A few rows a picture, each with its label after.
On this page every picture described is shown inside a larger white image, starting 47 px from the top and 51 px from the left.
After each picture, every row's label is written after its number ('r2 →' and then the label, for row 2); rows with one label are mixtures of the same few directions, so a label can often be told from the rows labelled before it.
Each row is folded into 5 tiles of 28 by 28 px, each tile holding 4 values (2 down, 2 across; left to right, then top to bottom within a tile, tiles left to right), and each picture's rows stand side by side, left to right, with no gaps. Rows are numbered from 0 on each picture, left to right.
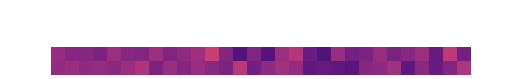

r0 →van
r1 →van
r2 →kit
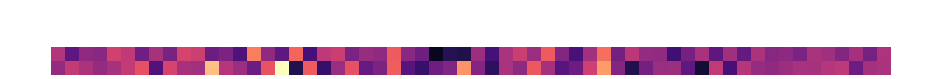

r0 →van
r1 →van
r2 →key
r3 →van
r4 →van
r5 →van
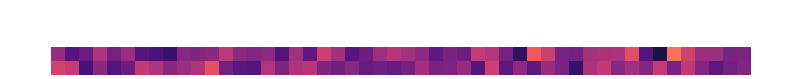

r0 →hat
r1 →kit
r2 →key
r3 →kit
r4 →kit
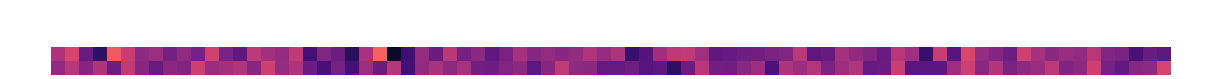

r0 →kit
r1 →kit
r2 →kit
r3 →key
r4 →key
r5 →kit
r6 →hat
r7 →key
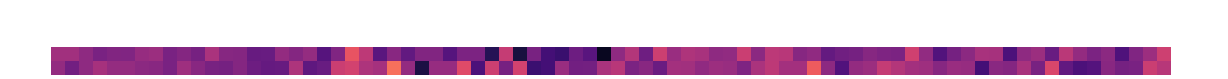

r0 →van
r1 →van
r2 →key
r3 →hat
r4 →hat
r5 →key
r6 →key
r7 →kit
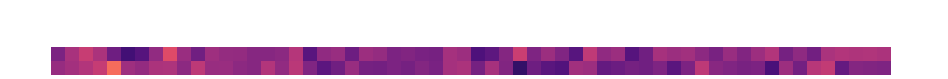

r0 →key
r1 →kit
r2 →kit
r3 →van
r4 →key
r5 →hat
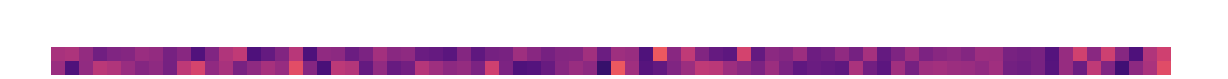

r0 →van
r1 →kit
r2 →hat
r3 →van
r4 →hat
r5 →van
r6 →kit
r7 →van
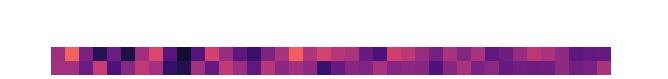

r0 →van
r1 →key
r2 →kit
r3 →key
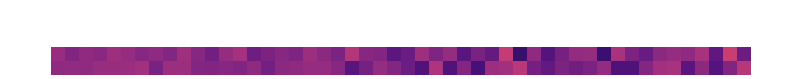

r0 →van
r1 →kit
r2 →van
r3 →hat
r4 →kit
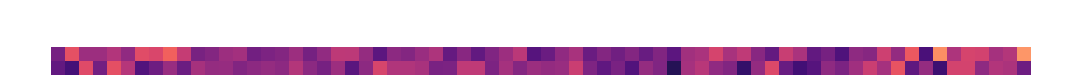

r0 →hat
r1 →kit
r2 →van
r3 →kit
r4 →key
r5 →kit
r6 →hat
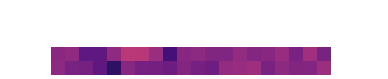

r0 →key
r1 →kit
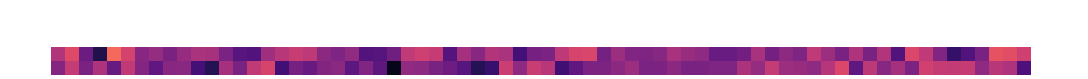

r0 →kit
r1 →hat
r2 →key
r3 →hat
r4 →key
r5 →van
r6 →key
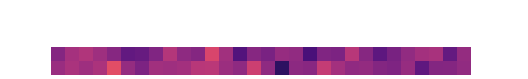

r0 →key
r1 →key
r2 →key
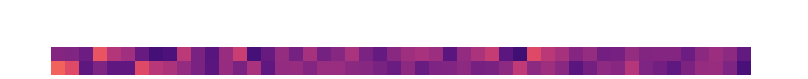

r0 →hat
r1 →kit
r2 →key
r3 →kit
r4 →van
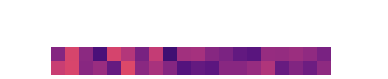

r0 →kit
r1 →hat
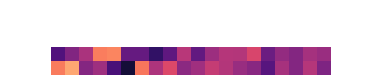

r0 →hat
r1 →hat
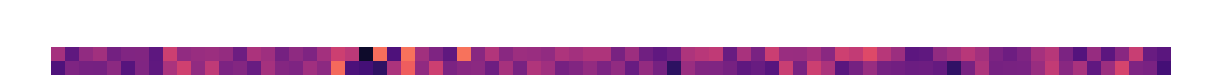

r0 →kit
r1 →kit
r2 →hat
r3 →hat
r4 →key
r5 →hat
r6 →key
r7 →van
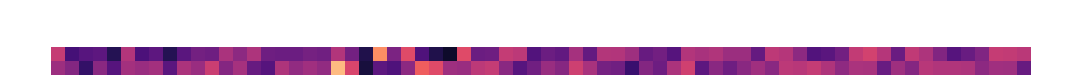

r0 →hat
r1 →hat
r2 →hat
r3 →kit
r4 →hat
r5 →key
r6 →key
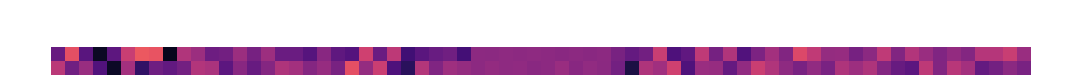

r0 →key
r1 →hat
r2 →hat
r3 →van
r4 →kit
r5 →hat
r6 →hat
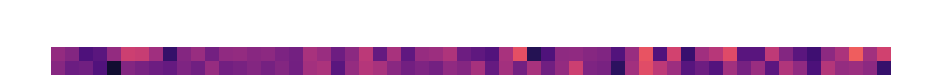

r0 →key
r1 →kit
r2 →hat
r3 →kit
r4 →hat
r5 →key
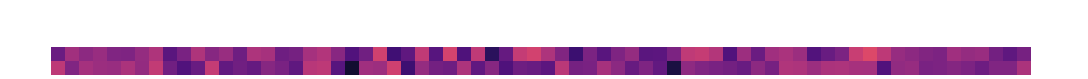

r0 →kit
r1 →kit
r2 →kit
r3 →key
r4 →key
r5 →key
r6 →key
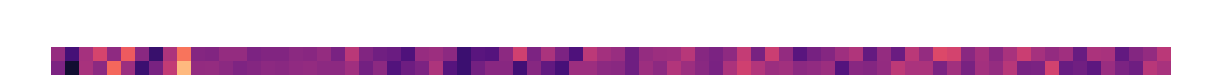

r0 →van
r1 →kit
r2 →van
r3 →van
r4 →van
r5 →key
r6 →hat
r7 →kit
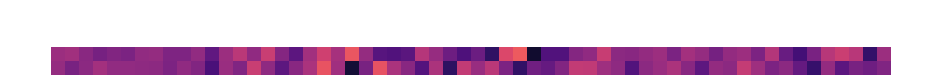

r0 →van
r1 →van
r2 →van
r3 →kit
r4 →van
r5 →key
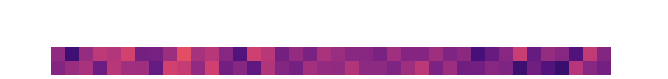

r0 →van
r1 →kit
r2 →van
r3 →van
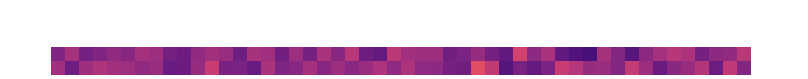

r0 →kit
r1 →kit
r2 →kit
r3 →hat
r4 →van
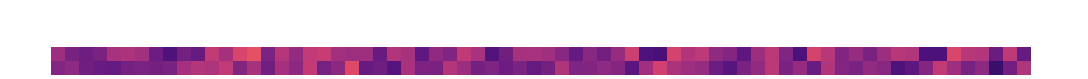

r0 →key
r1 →hat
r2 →kit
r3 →key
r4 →kit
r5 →kit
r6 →kit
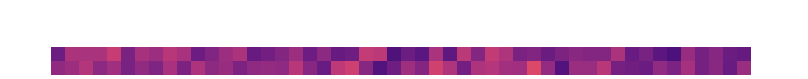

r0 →hat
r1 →kit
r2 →kit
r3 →key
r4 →hat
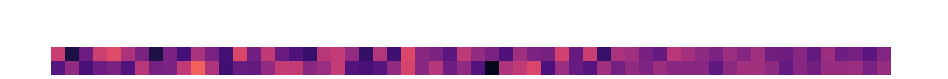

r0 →key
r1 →hat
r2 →hat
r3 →kit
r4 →kit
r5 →hat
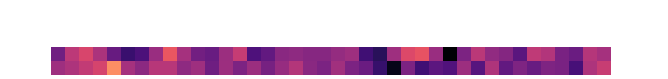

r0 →key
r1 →kit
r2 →key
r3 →kit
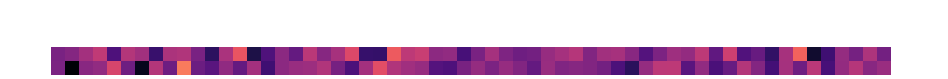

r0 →van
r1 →kit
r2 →kit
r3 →key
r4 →kit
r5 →kit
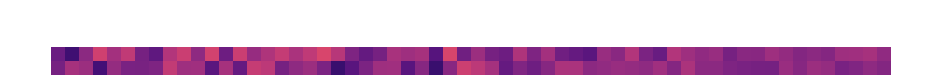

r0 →van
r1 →hat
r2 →kit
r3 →hat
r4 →kit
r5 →hat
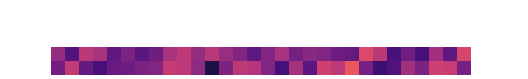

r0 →kit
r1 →van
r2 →kit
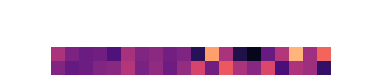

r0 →hat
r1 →key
